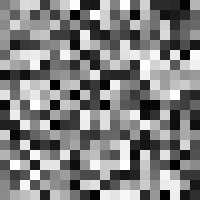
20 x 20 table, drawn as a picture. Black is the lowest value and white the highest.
Odd rows or columns: none. Histogram: flat. Slope: none.
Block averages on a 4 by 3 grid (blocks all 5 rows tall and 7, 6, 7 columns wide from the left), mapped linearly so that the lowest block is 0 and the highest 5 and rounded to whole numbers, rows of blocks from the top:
320 | 425 | 130 | 432
